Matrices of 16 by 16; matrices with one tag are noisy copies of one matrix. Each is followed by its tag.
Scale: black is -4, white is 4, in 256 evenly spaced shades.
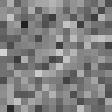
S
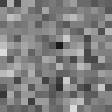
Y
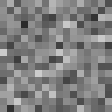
S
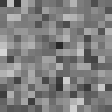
Y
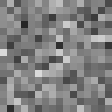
S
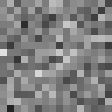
S
